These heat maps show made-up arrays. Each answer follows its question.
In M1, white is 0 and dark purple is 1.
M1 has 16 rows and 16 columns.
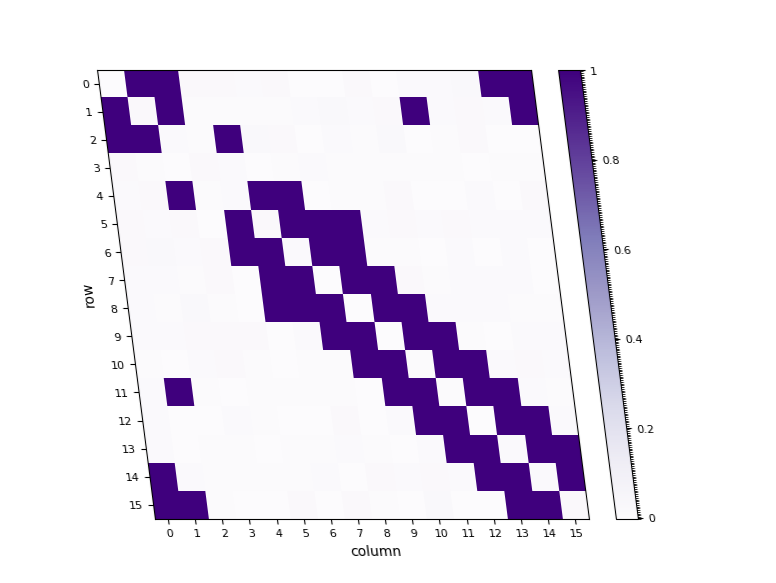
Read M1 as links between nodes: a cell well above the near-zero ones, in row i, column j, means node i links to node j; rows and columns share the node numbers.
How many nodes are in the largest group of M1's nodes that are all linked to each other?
4
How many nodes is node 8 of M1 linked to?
5
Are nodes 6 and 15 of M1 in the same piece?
yes
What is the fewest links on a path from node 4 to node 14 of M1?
3
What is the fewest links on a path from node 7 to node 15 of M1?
4
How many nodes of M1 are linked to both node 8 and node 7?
3
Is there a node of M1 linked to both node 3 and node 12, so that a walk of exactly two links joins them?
no
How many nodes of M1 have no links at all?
1
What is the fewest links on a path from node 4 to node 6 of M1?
1
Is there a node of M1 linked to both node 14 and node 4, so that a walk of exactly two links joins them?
no
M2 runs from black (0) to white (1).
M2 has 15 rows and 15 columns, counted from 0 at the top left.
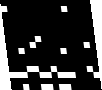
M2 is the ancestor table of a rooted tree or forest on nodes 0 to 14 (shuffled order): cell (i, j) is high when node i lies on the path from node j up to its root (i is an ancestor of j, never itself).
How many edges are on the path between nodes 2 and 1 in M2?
4
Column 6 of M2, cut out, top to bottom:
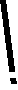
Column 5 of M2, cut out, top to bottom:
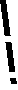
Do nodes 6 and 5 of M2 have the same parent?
no
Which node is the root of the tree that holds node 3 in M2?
11
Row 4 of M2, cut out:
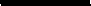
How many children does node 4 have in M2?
0
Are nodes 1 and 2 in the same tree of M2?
yes
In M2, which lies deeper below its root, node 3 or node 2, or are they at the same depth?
node 2
